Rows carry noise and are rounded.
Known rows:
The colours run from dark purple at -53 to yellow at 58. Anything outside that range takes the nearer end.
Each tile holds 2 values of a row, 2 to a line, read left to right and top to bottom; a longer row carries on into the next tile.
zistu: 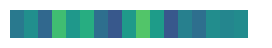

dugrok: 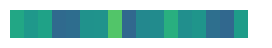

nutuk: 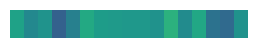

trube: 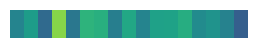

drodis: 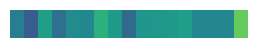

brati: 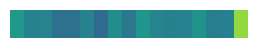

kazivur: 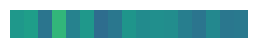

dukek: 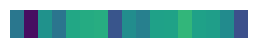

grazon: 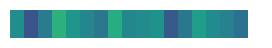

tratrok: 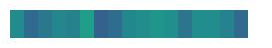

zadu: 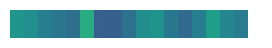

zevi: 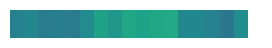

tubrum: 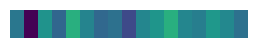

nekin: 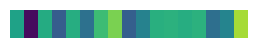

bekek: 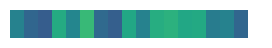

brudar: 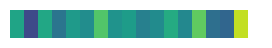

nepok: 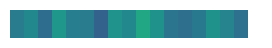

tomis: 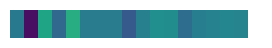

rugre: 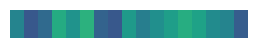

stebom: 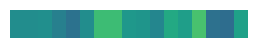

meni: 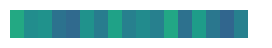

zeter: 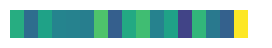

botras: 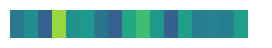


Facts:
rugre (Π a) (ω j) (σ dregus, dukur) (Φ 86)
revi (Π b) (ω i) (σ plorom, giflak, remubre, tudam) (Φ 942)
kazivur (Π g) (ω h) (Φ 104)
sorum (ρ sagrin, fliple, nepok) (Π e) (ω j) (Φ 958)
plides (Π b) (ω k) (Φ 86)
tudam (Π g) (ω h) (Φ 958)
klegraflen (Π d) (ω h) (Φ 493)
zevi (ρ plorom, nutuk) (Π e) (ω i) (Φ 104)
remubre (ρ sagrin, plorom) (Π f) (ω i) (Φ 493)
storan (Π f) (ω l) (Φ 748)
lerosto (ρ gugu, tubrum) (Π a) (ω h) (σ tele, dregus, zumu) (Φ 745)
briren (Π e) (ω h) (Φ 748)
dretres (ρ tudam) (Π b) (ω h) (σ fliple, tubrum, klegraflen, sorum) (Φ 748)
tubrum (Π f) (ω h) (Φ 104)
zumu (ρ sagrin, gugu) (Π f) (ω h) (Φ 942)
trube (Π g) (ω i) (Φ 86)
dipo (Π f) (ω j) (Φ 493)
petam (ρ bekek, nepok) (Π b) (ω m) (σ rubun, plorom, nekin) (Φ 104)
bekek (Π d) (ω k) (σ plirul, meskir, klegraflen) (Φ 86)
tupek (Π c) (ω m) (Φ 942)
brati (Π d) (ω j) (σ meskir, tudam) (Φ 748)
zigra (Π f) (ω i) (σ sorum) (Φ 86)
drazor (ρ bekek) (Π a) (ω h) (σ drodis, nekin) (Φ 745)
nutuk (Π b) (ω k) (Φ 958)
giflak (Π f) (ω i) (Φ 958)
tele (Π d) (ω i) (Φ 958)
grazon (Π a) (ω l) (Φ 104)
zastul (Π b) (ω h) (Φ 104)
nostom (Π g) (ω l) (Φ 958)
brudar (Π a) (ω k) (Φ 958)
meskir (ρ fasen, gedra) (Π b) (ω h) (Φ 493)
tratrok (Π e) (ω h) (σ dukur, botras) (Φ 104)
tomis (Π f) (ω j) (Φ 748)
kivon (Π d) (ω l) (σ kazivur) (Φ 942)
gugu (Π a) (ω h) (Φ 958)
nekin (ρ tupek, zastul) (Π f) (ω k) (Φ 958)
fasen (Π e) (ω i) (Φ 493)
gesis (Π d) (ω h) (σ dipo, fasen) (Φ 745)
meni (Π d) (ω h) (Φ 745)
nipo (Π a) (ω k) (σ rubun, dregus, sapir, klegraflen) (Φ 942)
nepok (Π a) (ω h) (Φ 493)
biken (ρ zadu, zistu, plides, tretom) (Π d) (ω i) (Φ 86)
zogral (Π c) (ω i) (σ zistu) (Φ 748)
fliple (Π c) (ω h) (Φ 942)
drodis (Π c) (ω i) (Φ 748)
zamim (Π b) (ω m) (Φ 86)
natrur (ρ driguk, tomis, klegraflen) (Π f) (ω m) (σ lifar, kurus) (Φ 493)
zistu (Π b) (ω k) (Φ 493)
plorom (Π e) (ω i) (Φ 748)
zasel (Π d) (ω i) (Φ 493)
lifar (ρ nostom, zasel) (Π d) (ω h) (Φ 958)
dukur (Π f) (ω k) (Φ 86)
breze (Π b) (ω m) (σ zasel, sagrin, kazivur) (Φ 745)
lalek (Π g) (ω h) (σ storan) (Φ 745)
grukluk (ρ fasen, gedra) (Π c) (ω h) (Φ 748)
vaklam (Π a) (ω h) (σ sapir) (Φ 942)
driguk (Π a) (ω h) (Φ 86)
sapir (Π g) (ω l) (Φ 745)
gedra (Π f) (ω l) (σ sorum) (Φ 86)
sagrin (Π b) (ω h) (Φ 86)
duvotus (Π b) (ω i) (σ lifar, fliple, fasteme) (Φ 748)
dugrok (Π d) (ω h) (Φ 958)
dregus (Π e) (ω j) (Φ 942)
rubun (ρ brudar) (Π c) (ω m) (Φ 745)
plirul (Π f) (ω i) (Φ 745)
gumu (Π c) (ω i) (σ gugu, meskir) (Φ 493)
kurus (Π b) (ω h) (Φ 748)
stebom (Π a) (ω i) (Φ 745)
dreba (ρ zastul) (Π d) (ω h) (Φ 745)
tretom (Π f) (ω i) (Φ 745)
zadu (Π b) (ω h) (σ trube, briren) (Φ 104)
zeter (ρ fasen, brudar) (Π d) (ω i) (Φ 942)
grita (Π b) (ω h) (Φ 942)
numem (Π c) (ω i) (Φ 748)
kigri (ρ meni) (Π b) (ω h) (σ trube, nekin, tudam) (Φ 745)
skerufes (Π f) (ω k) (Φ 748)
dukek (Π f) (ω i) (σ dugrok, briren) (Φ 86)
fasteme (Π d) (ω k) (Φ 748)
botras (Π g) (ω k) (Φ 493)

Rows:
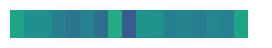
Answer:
briren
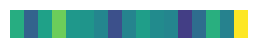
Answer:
meskir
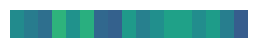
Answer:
driguk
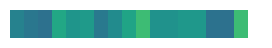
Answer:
fasteme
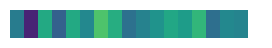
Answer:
tretom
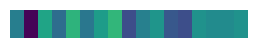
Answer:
storan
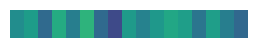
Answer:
zamim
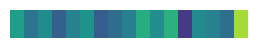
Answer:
dretres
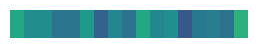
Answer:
grita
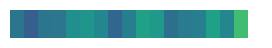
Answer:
gumu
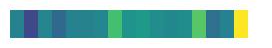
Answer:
nipo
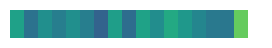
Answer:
dregus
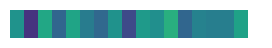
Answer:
fliple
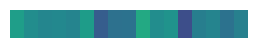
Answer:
kurus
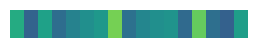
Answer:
nostom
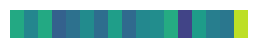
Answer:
kigri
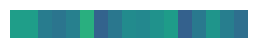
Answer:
zastul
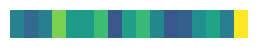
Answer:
fasen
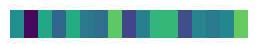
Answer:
zumu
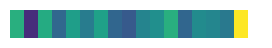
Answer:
rubun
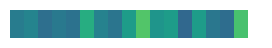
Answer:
duvotus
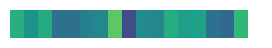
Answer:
tudam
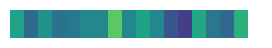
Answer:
kivon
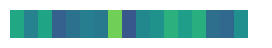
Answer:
gugu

